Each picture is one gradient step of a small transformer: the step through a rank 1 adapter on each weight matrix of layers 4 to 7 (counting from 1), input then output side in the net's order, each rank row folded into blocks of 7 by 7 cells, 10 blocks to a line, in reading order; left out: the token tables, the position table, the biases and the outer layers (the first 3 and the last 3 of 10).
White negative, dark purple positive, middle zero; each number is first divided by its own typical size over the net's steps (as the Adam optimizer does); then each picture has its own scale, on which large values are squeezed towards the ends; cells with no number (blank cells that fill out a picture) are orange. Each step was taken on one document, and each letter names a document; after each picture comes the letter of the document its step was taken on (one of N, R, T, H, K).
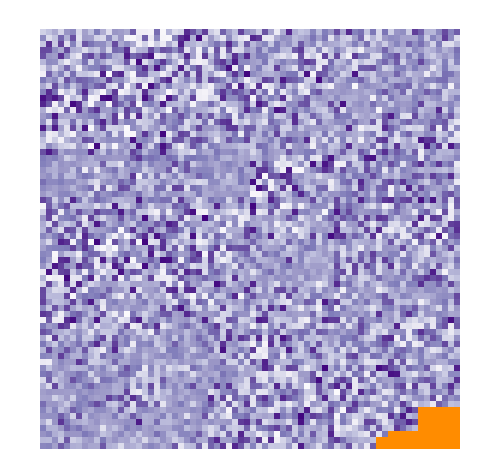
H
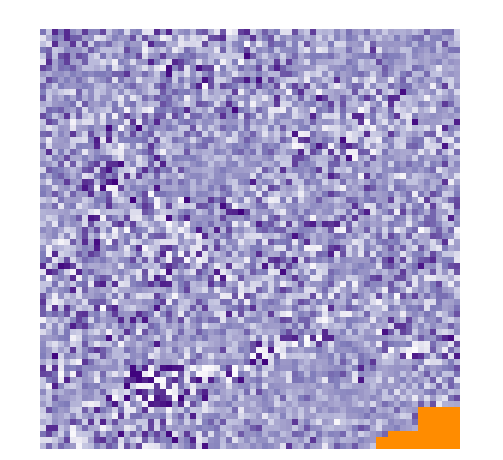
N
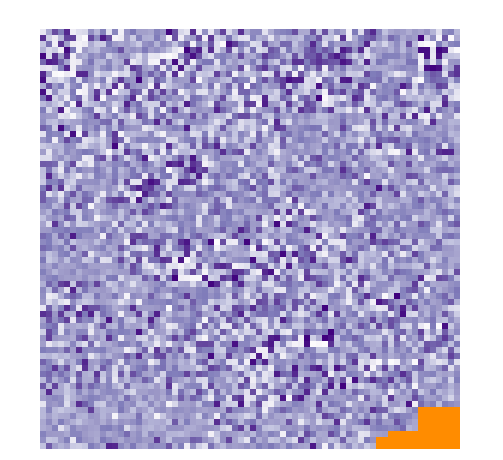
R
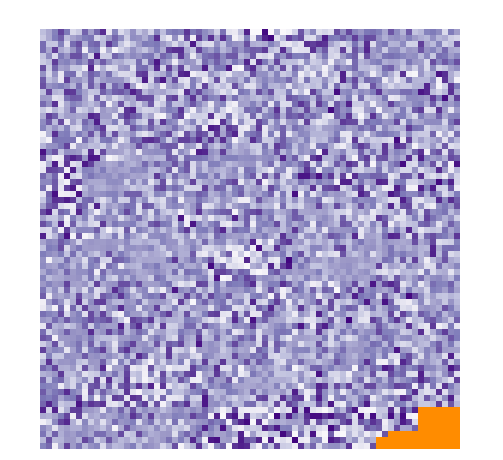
H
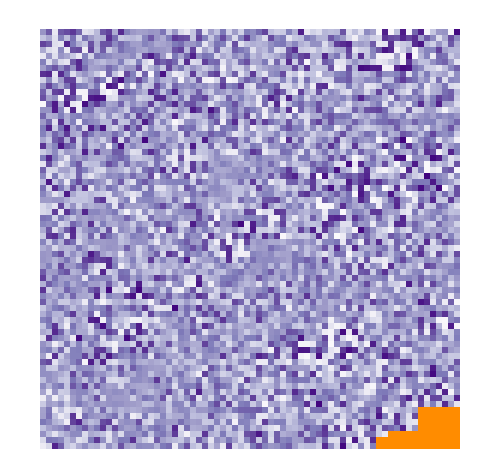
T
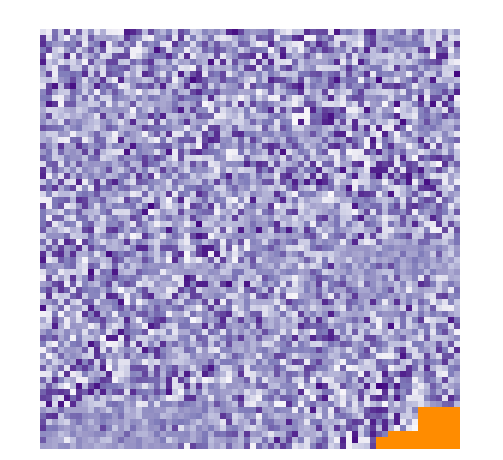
T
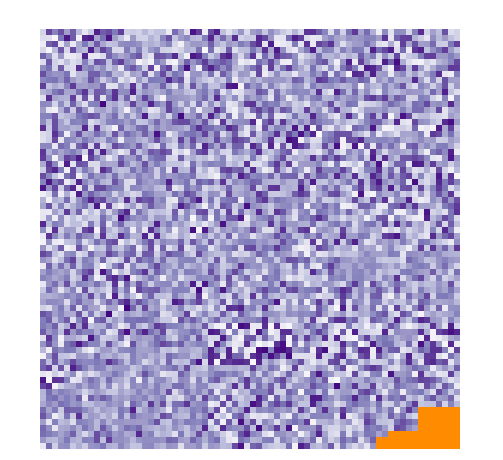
H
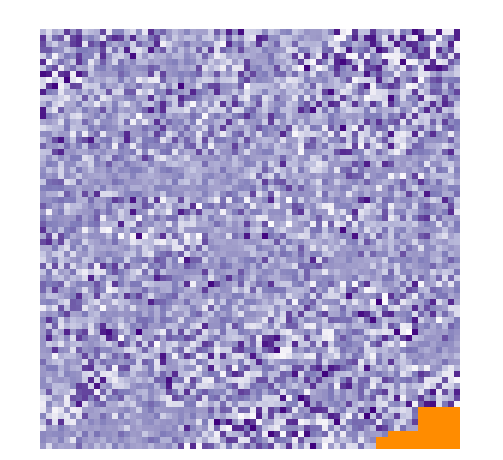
R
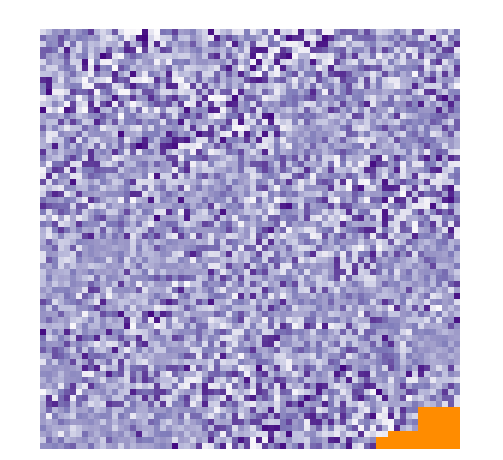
T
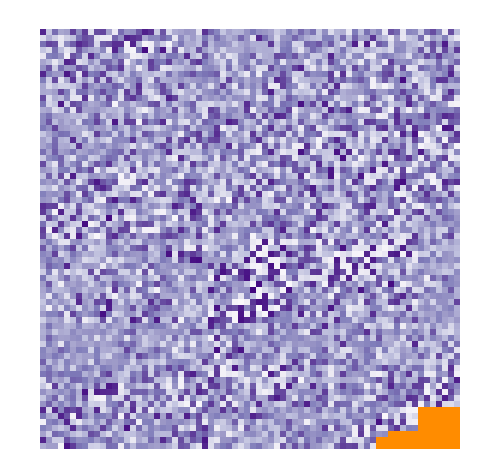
T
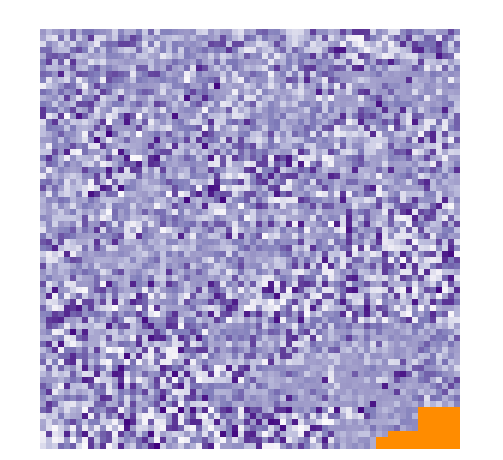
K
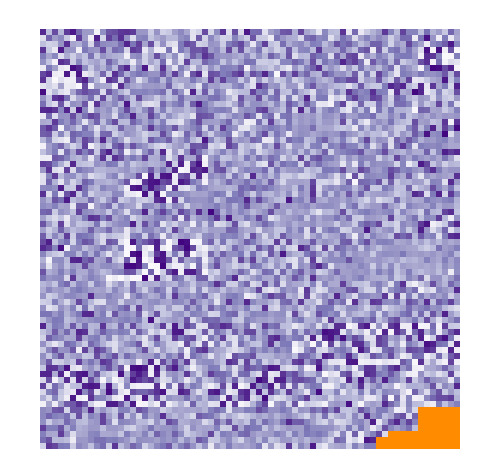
R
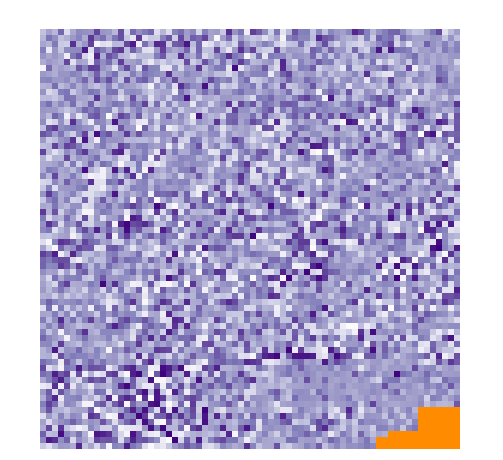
N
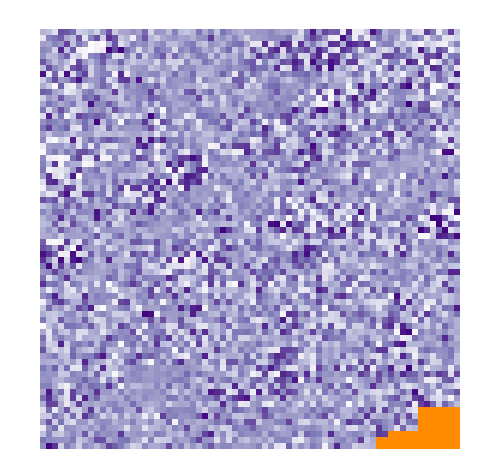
R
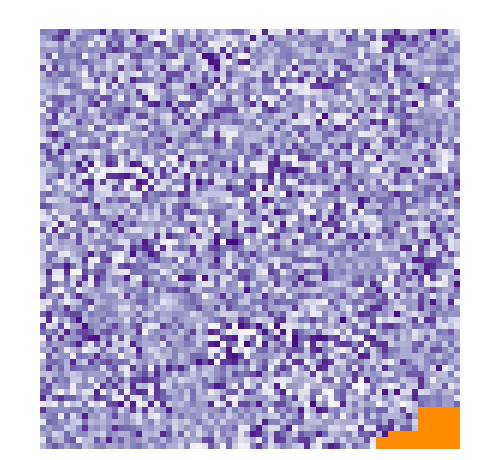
T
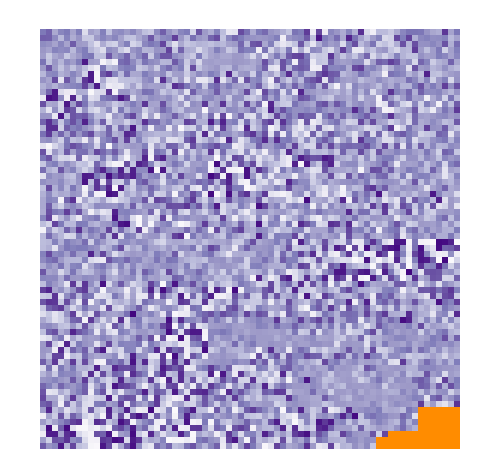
K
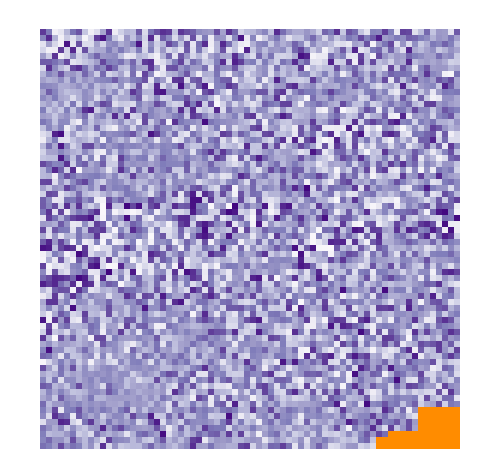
H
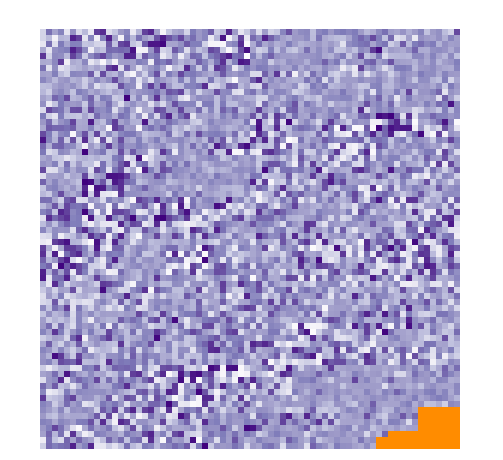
N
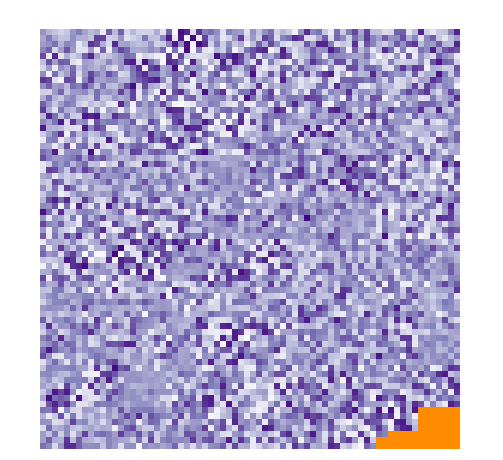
H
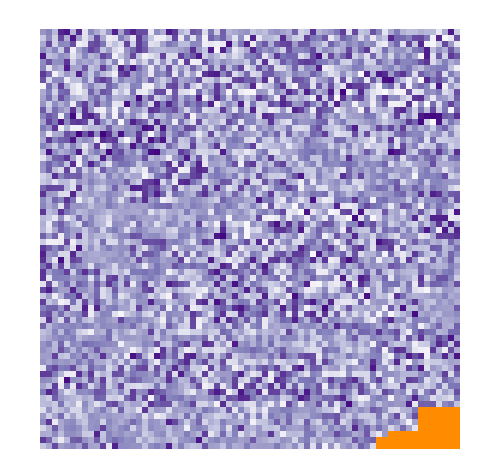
R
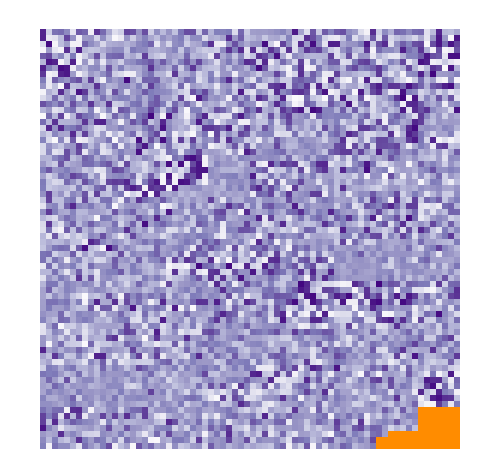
R
